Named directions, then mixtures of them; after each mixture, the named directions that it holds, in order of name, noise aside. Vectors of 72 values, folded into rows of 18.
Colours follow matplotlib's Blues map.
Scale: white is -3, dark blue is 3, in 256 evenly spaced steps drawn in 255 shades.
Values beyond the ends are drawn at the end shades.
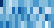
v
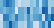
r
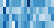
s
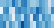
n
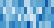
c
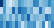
v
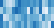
r, v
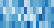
c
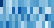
v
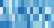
n, v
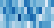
c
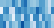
n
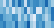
c, s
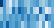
v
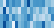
s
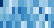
v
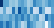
v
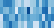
r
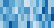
c, r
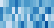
r, v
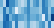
r, s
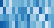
s, v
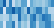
c, s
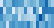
c, v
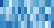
c, v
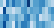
n, s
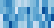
r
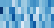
n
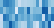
r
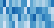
c, s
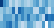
r, v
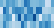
c, n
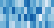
c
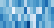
c, s
